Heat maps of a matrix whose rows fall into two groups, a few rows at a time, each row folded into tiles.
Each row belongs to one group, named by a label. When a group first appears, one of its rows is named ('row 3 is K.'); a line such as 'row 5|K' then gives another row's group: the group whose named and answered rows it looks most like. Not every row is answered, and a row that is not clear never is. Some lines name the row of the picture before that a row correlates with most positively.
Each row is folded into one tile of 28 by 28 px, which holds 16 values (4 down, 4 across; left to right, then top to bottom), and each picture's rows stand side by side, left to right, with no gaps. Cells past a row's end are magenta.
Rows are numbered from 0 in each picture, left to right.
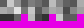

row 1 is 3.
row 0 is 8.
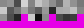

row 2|8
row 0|3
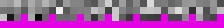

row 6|8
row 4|3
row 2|3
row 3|8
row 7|3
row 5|8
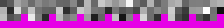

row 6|3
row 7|8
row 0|3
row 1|3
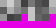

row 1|3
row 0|8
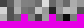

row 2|8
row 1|8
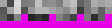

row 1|8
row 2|8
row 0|8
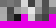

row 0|3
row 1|3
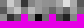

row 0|8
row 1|8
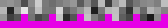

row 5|8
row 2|3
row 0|3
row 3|3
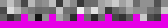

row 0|8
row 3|8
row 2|3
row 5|3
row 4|8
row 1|8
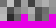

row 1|3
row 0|3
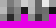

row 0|8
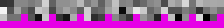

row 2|8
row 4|3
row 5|3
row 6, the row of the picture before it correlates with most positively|1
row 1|8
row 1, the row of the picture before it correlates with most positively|1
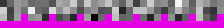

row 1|3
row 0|3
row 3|8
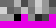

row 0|3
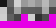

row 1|8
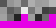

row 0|3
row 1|8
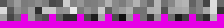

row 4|8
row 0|3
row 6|8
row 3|8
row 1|3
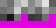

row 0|8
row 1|8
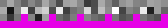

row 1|8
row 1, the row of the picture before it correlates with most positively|0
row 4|3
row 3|3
